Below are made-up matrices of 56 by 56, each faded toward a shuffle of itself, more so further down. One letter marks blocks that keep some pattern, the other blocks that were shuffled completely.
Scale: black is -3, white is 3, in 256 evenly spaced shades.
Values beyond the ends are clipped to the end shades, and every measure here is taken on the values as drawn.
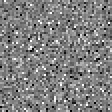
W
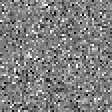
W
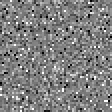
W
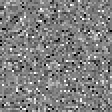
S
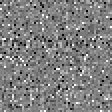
S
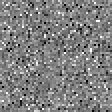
S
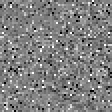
S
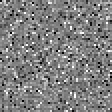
W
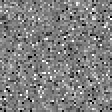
S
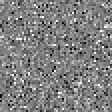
S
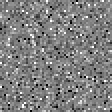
S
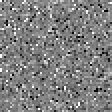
W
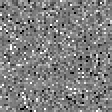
S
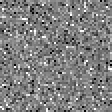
W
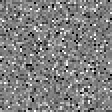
S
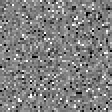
S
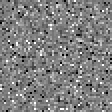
S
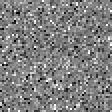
W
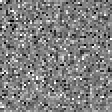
W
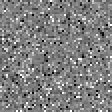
W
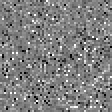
S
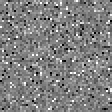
W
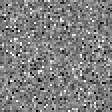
W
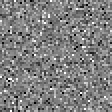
W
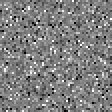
W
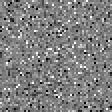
S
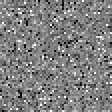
S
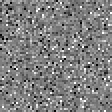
W
